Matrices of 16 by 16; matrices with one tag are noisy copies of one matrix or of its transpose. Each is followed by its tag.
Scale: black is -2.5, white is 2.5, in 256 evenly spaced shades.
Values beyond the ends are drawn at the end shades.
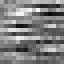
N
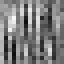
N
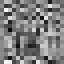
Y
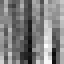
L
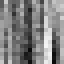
L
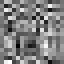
Y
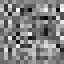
Y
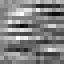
N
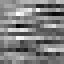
N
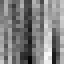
L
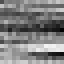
L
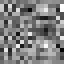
Y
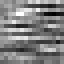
N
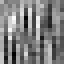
N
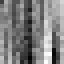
L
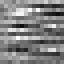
N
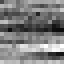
L
